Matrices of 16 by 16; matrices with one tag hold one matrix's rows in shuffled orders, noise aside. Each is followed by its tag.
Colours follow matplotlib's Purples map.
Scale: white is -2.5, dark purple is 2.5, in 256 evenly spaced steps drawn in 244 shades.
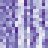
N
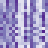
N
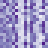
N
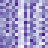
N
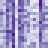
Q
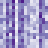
Q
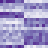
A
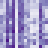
Q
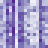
Q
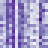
Q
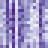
Q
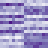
A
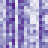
Q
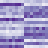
A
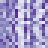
N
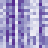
Q
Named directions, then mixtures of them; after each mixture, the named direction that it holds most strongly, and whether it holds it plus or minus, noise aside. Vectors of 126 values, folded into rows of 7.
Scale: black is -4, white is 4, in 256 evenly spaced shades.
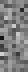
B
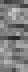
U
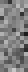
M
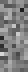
B, plus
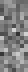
M, minus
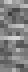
U, minus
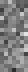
M, minus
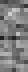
U, plus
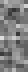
U, minus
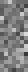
M, minus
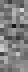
B, minus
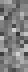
M, minus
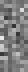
B, minus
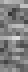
U, minus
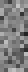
M, plus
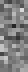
B, minus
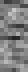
U, plus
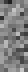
M, plus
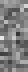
B, minus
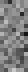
M, plus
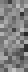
M, plus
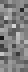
B, plus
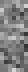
M, plus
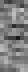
U, plus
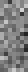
M, plus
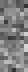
M, minus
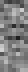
U, plus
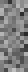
M, plus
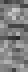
U, plus
